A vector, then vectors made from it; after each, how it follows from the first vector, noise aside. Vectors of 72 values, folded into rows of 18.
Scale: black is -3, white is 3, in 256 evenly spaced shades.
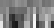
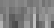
shrunk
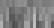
shrunk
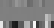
partly zeroed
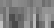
shrunk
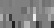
partly zeroed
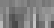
shrunk
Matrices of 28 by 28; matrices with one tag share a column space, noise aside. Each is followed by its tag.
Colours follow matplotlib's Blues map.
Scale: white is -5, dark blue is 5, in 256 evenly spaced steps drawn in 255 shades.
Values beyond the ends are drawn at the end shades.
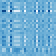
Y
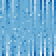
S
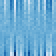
S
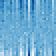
S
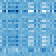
Y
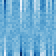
S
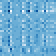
Y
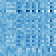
Y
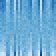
S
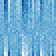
S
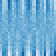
S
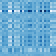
Y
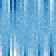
S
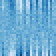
S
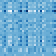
Y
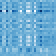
Y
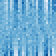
S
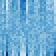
S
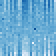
S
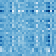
Y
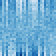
S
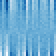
S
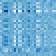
Y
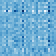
Y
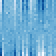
S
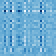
Y
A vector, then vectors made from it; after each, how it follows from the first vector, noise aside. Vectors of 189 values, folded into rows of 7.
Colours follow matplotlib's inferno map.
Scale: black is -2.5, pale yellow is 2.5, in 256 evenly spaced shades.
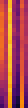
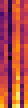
negated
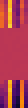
partly zeroed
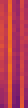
shrunk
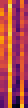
copied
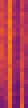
shrunk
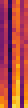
negated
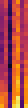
negated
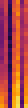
negated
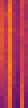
shrunk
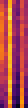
copied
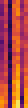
negated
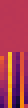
partly zeroed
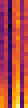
negated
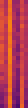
shrunk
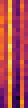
copied
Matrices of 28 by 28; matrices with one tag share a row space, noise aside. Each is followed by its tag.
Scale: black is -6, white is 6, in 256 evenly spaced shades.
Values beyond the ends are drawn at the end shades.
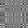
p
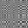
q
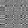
p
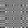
p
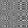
q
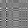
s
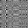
s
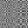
q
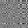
q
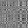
q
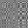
q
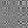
q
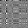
s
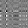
s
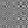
q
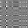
s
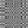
p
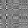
s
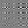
q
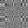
p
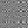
q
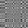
p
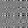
q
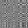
q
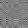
s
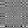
p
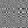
q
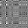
s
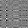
s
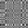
p
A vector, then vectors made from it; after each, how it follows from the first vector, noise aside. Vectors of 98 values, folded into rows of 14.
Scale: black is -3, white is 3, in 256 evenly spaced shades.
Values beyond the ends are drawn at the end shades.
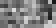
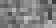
shrunk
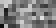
reversed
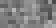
shrunk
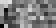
reversed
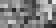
negated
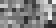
negated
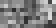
negated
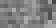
shrunk
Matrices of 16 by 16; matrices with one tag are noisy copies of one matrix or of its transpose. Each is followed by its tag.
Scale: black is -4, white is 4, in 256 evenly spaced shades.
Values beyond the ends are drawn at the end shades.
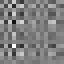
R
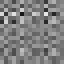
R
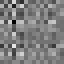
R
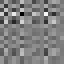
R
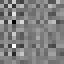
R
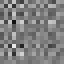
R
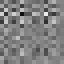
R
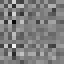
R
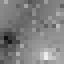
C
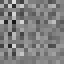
R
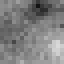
C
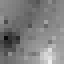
C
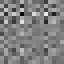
R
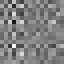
R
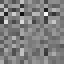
R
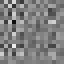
R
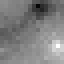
C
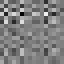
R
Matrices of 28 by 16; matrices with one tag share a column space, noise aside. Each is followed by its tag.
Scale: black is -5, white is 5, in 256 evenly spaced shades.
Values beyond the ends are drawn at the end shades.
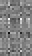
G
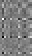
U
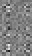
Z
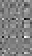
U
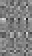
G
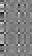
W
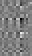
G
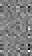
Z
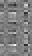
W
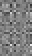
W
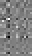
U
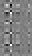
W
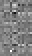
W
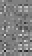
Z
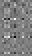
U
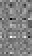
U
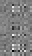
Z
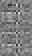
W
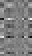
U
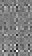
Z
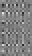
W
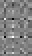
U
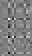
U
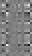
W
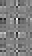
G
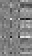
U
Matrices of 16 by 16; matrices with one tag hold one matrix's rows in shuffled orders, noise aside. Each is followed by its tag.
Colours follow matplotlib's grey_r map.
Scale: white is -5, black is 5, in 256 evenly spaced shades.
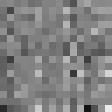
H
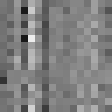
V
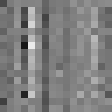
V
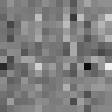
H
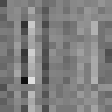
V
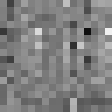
H
